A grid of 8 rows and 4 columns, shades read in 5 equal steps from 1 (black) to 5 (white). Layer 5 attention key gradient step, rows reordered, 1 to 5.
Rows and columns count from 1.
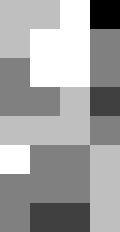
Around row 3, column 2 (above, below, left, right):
5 3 3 5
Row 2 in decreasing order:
5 5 4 3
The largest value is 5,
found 6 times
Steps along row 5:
same same down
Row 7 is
3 3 3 4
